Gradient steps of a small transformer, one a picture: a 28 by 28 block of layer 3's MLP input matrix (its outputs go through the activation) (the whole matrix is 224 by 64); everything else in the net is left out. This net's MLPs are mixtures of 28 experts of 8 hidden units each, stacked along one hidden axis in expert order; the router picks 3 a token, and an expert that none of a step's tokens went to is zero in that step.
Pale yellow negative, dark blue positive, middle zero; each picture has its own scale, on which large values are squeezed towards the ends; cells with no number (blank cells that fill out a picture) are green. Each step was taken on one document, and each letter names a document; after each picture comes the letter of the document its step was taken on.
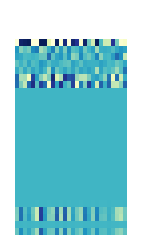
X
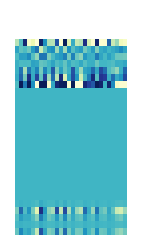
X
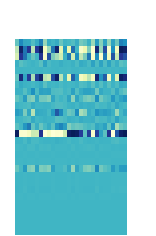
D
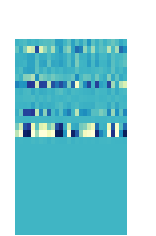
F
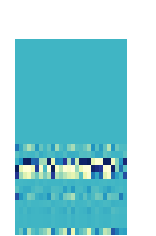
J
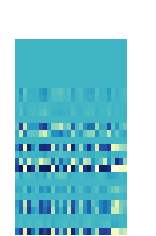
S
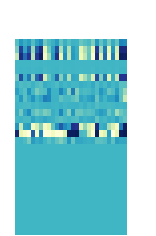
D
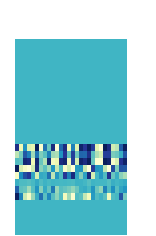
J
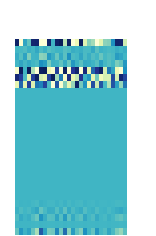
X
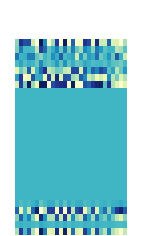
X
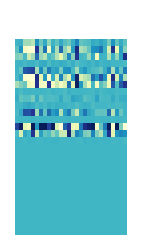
F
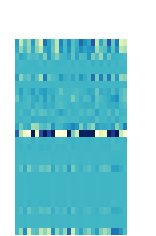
D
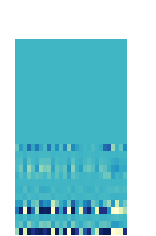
S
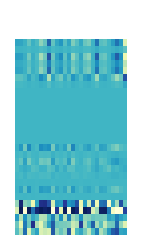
S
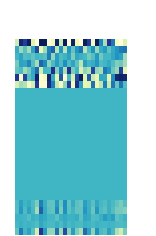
X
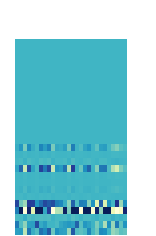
S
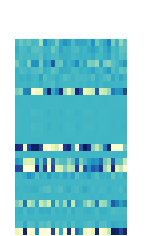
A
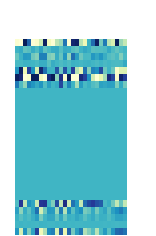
X
